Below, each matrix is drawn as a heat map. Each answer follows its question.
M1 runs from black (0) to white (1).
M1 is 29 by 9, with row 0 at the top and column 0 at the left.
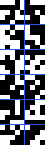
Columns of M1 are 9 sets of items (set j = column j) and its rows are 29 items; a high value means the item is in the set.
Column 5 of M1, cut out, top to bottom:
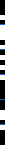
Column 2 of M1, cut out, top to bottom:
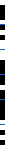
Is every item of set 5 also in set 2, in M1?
no
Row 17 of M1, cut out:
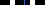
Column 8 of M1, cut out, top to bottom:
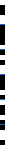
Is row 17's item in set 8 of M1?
no
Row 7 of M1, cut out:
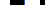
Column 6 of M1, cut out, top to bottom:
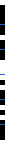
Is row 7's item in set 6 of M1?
yes
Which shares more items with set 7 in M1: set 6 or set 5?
set 6
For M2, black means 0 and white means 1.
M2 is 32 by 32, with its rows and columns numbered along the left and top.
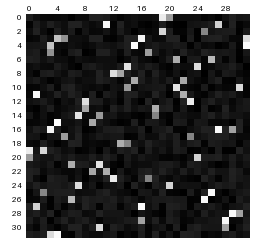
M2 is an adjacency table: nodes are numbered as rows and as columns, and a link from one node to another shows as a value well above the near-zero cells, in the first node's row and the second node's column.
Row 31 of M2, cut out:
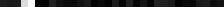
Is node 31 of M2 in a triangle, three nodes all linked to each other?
yes
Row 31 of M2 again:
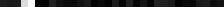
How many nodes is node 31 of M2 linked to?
2
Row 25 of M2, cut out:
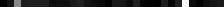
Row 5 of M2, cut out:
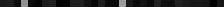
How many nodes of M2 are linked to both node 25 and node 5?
0
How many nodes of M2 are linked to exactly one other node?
0
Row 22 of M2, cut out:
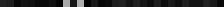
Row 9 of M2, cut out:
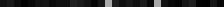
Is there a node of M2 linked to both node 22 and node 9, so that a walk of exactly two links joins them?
no
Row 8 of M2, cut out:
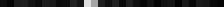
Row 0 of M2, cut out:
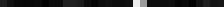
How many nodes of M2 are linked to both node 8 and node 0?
0
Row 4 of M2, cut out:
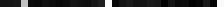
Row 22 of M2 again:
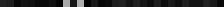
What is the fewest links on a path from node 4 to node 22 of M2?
3
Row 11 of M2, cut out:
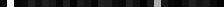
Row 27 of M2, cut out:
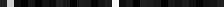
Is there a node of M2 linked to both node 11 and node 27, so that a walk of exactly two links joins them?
yes
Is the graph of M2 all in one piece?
yes
